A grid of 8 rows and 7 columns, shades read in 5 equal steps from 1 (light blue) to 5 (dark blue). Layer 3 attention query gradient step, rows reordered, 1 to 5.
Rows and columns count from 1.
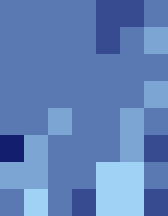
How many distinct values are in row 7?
3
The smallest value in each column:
2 1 2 3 1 1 2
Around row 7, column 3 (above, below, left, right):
3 3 2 3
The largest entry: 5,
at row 6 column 1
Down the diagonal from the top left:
3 3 3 3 3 2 3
